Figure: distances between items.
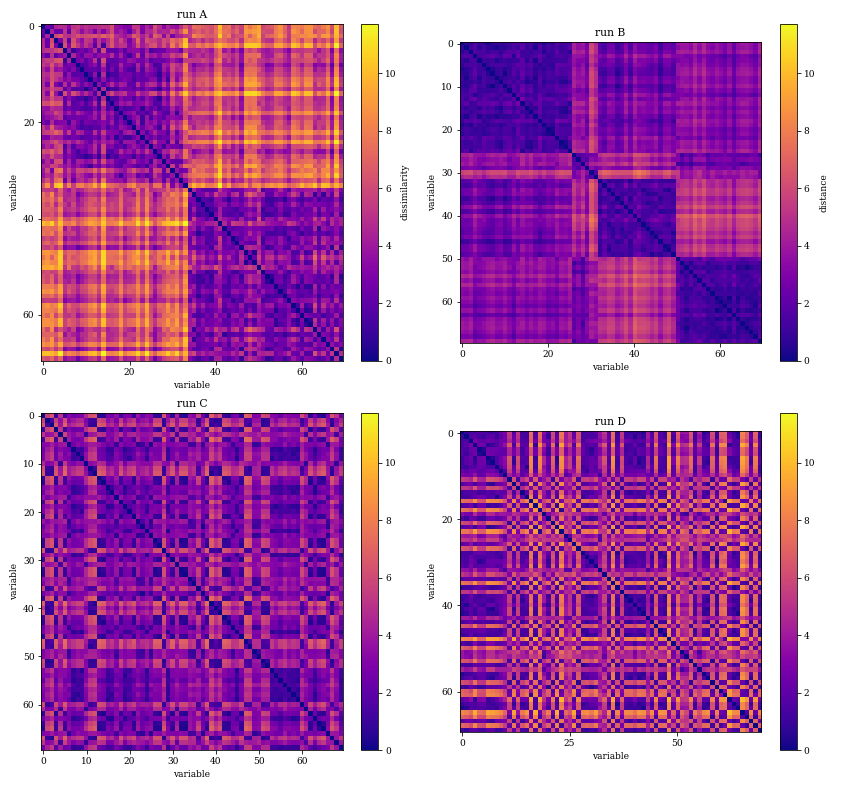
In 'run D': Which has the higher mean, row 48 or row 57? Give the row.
48
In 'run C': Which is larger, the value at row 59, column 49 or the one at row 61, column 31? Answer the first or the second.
the first
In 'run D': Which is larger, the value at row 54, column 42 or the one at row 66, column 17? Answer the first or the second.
the second
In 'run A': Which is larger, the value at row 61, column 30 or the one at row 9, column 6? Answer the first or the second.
the first
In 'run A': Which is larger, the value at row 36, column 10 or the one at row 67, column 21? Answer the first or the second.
the first
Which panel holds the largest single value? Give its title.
run A
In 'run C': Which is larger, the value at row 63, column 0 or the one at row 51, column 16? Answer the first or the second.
the second
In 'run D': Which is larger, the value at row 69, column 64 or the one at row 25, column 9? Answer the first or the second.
the second
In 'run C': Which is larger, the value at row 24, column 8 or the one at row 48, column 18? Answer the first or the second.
the second
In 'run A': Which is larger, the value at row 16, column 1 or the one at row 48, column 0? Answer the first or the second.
the second
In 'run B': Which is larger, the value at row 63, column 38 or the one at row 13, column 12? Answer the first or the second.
the first
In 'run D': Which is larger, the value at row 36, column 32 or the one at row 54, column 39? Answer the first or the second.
the first
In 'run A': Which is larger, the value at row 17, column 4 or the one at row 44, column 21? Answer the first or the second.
the second
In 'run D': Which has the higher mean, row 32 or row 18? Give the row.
18
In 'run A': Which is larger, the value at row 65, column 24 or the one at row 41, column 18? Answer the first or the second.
the second
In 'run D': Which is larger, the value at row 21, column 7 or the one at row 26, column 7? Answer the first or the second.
the first
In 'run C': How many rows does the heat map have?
70
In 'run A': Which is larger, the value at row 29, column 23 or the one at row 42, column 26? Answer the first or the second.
the second
